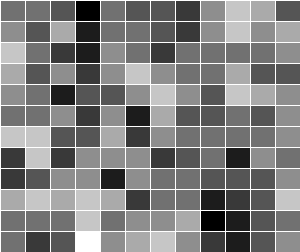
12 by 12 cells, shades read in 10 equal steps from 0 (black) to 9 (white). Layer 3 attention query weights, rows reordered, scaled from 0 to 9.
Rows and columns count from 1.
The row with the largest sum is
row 10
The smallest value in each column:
2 2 1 0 1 1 2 2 0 1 3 3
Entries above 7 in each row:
0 0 0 0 0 0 0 0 0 0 0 1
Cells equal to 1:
9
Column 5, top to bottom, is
4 4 5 5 3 5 6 5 1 6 4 5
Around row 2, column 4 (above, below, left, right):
0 1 6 4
